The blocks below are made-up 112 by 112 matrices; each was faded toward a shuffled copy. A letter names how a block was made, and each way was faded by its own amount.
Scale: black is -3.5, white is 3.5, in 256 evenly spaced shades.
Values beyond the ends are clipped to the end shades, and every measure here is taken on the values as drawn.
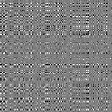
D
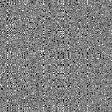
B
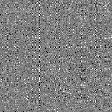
B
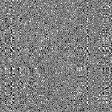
B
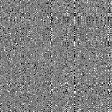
B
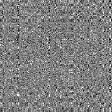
B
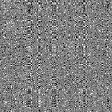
B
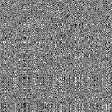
B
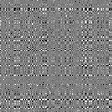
D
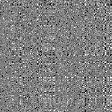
B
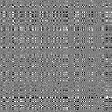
D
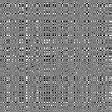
D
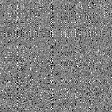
B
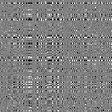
D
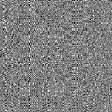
B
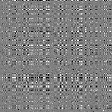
D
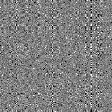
B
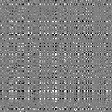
D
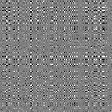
D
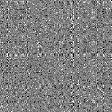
B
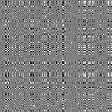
D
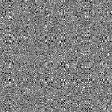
B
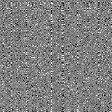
B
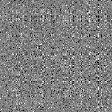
B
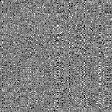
B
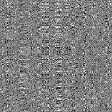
B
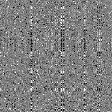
B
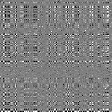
D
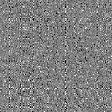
B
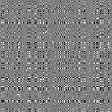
D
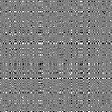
D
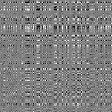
D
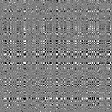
D
